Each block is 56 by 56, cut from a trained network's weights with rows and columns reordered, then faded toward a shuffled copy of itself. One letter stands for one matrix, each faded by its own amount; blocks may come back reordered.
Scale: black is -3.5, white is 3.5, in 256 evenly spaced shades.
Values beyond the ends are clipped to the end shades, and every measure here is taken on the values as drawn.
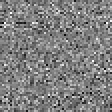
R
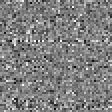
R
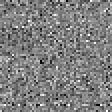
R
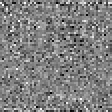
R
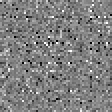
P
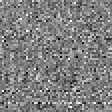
R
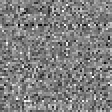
R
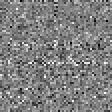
R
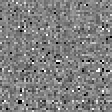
P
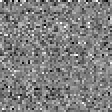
R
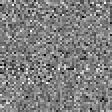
R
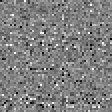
P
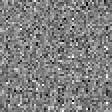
P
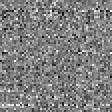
R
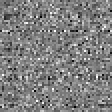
R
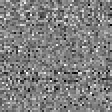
R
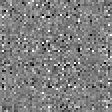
P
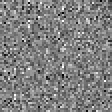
P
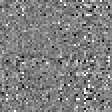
P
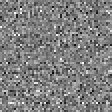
R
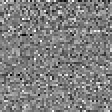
R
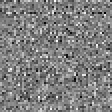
R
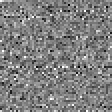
R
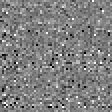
P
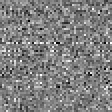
R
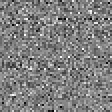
R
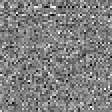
R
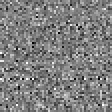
R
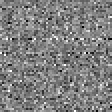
R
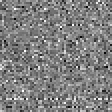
R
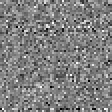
R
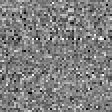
R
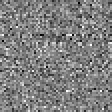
R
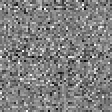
R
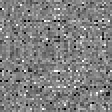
P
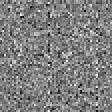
P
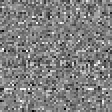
R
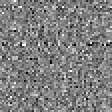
R
